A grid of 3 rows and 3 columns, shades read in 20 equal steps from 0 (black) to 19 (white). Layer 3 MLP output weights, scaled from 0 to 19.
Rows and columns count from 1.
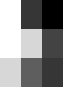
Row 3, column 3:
4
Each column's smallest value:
16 4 0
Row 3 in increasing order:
4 7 16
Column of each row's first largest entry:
1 1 1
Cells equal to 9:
0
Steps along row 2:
down down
